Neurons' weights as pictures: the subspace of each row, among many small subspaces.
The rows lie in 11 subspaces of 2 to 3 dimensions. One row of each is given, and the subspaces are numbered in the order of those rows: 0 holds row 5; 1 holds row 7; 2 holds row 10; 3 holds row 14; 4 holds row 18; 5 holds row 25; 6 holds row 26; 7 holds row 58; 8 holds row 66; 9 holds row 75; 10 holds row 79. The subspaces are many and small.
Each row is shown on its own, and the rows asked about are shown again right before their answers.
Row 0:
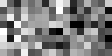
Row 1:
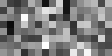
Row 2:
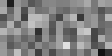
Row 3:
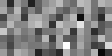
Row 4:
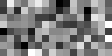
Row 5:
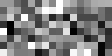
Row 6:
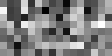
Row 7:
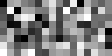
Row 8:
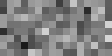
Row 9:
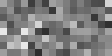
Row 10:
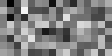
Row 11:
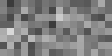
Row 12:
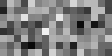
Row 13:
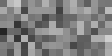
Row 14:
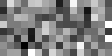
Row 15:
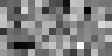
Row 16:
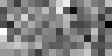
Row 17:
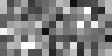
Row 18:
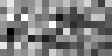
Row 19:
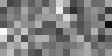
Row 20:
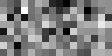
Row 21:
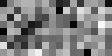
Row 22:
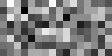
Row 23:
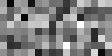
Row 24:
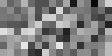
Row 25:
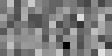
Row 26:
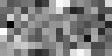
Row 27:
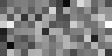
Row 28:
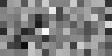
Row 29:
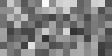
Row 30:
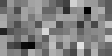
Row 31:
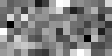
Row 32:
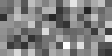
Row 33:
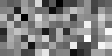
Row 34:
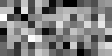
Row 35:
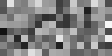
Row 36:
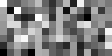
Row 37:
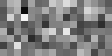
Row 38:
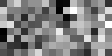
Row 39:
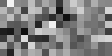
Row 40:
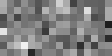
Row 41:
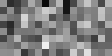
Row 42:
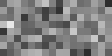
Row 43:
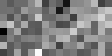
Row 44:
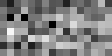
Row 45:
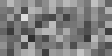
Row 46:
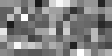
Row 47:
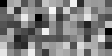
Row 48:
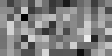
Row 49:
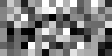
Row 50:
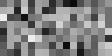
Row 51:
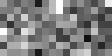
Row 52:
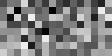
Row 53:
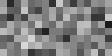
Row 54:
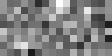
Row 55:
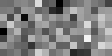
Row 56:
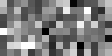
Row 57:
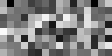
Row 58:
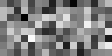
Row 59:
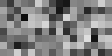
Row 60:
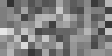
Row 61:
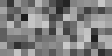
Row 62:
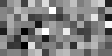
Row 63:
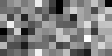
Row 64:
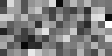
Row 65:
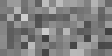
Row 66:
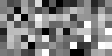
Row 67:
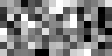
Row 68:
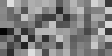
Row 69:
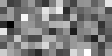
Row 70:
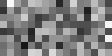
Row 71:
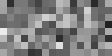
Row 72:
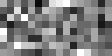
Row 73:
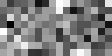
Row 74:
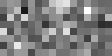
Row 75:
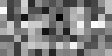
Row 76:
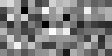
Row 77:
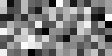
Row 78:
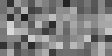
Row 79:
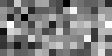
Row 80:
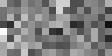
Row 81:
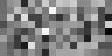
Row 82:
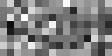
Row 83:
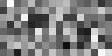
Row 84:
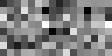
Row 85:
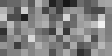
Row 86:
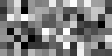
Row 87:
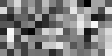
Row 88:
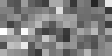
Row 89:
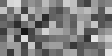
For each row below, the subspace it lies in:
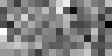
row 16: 10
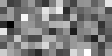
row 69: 0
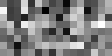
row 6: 9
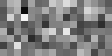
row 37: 5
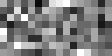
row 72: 7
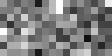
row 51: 8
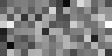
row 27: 4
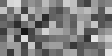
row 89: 4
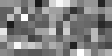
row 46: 7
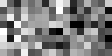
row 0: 4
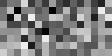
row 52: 1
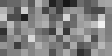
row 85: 3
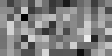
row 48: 6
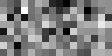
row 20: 5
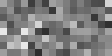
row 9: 1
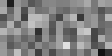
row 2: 3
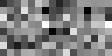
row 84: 2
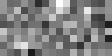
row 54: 3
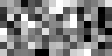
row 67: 1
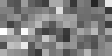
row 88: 8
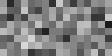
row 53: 2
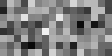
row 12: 9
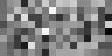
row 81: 1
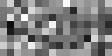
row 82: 10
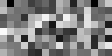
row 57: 7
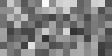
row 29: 0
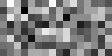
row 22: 2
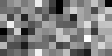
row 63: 8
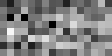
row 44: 4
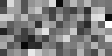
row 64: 2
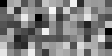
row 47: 1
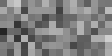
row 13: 4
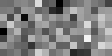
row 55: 8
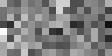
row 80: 4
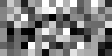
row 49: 0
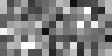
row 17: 9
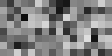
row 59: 3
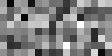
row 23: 5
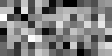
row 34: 7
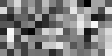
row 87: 4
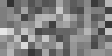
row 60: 6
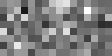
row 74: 5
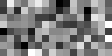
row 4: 3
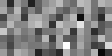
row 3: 5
